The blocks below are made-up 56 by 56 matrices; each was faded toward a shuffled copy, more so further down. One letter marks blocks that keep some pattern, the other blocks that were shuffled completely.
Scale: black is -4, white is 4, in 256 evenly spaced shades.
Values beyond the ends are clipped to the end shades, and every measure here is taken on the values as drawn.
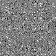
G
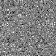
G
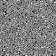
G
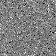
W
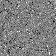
W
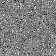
W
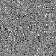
G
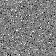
W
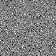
G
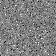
W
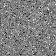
W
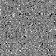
G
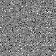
G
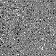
G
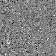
G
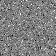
W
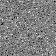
W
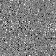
G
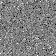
W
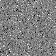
W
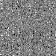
G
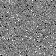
W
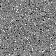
W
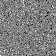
W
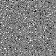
G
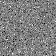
W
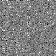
G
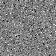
W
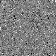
G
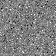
W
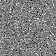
W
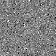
G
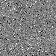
W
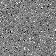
W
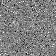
W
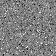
W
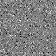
G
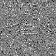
G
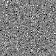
G
